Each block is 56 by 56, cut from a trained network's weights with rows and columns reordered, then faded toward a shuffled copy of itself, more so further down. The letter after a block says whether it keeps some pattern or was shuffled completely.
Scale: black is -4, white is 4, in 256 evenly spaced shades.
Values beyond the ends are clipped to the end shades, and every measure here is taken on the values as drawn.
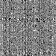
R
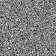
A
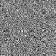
R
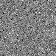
A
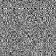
R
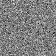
A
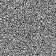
A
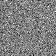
A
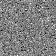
A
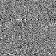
R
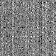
R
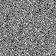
A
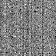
R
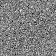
A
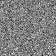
A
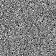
A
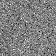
A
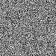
A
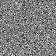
A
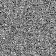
A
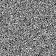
A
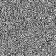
R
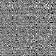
R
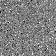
A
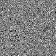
R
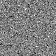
A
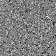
A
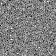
A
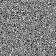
A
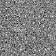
R
